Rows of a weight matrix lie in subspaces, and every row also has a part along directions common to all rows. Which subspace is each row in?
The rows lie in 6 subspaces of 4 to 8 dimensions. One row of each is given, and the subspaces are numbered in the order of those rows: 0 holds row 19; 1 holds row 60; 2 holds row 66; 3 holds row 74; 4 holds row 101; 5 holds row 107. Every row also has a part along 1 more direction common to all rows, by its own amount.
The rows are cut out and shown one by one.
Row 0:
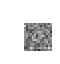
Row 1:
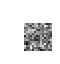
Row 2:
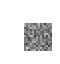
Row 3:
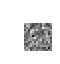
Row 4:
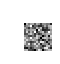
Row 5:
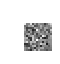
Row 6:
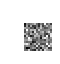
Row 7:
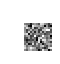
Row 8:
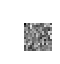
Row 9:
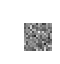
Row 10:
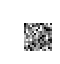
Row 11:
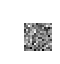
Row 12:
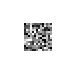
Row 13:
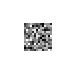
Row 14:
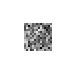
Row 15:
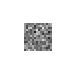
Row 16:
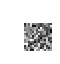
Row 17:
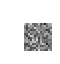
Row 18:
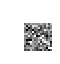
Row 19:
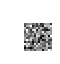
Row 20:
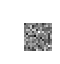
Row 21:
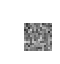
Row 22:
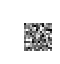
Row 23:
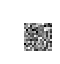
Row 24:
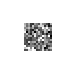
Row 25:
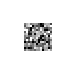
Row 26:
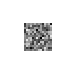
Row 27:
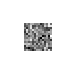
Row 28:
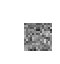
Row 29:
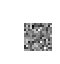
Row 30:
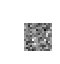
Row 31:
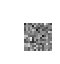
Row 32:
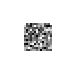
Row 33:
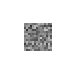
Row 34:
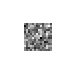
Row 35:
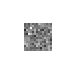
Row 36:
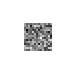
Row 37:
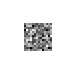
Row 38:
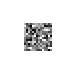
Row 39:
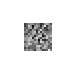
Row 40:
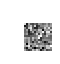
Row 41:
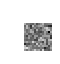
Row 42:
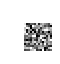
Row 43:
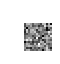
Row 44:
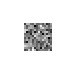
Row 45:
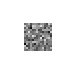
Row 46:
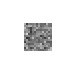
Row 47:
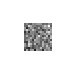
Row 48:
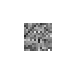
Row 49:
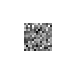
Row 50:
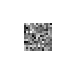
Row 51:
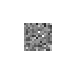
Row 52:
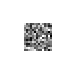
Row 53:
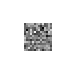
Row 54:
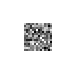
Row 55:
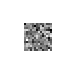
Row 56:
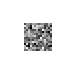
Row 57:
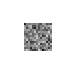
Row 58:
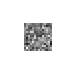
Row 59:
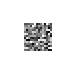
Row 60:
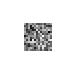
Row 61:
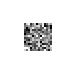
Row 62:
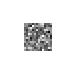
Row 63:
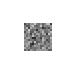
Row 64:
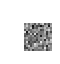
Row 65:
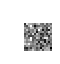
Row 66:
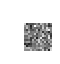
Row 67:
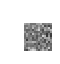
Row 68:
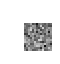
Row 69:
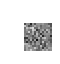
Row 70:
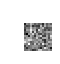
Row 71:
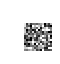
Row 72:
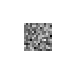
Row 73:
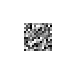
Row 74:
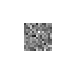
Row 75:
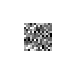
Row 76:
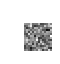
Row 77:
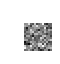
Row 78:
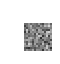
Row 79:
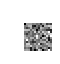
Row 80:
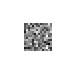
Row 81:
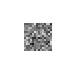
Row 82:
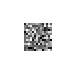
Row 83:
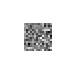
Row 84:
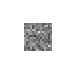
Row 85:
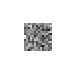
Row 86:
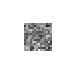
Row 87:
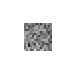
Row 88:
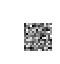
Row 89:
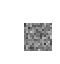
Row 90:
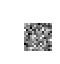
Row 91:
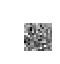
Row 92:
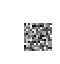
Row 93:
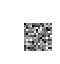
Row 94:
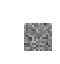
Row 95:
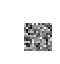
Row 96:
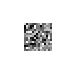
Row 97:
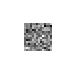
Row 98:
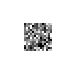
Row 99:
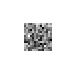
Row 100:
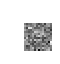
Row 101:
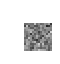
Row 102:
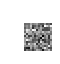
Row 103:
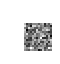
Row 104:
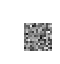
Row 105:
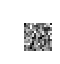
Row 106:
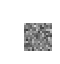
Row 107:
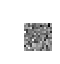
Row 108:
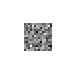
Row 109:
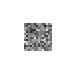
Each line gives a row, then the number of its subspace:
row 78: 5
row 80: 5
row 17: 1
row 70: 0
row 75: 1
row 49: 5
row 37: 4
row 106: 2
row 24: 2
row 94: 1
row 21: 0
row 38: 4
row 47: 5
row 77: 3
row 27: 2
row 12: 0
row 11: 4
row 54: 4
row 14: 5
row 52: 2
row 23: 2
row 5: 1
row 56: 5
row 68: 0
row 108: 5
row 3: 4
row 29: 5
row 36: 1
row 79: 2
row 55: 2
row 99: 0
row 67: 2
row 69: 1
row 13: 0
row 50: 3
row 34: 5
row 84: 3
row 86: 4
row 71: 1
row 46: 0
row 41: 4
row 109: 3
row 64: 5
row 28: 2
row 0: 4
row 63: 4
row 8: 4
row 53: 2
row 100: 4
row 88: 4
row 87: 5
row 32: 5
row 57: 2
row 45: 5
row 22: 2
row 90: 0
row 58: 4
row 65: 2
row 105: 4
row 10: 5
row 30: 2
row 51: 3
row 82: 5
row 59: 4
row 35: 0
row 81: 4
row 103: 4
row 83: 5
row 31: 1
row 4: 2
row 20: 3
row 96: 2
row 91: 0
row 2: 1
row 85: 1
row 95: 0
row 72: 5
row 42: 3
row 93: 3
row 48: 1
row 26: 4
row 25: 0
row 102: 3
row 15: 2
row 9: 3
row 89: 4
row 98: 3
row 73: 5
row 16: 5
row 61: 3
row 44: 2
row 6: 1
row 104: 4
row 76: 1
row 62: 0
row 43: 3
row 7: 1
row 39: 1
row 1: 3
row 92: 5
